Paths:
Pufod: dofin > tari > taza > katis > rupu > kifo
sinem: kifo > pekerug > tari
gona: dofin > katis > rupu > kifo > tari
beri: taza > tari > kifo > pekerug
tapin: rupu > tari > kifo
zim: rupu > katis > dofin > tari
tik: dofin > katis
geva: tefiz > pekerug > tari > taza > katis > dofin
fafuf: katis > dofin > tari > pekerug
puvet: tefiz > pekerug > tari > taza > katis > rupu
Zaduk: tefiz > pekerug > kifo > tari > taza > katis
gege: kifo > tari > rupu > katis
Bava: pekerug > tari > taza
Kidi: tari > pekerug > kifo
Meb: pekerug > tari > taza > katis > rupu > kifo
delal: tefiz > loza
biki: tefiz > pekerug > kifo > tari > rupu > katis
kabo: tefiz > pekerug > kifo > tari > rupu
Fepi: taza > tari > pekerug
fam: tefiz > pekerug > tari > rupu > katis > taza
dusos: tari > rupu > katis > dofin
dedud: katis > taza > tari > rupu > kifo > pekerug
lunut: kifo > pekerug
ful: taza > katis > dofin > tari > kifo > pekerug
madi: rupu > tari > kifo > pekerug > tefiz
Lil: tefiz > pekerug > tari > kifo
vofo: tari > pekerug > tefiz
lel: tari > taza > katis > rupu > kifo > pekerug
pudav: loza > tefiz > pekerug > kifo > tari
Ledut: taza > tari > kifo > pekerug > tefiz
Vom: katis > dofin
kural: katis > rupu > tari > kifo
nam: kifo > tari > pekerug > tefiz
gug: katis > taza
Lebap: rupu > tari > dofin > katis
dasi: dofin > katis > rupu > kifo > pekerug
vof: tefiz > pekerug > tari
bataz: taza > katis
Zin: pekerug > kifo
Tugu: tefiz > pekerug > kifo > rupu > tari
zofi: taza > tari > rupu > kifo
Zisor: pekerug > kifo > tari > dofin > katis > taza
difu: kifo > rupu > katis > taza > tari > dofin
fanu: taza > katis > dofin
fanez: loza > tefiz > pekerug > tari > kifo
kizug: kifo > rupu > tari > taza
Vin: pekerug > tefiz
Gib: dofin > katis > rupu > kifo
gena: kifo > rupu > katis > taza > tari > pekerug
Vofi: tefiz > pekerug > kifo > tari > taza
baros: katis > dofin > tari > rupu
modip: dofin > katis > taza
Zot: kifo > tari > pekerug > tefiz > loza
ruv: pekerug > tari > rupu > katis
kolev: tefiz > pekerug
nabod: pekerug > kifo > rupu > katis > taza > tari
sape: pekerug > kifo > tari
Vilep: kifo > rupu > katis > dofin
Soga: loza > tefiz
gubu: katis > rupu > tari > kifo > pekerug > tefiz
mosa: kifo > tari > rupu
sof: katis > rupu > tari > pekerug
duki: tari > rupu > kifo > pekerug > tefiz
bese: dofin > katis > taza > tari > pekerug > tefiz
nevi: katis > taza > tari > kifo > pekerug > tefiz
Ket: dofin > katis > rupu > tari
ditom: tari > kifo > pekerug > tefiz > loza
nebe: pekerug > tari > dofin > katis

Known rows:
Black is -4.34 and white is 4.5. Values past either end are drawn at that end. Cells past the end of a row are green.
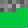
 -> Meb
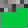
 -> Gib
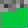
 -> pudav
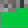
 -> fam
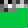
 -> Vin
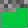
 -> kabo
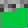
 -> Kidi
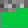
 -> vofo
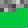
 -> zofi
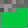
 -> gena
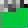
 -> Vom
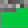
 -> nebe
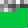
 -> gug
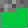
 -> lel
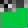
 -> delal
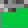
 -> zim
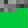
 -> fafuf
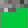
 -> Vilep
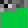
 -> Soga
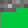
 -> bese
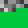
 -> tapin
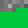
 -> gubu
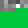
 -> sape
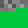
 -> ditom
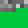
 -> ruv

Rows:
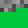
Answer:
Pufod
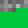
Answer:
nabod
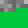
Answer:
gege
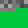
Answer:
puvet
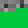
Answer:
Lil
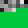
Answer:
lunut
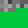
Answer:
Zisor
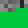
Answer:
geva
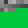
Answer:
sof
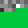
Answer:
Zin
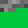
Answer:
dasi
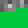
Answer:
nam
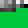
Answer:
tik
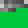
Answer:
Lebap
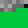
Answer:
baros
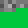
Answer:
duki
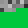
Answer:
mosa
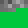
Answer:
Ledut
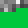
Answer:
modip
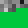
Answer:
dusos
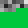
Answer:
vof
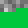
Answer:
kizug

